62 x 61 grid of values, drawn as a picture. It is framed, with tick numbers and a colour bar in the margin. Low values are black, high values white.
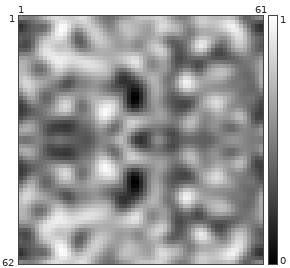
Mirror symmetry: top to bottom. Grain: blotchy. Histogram: bell-shaped. Lone odd cells: none. Seam: none. Odd rows or columns: none.
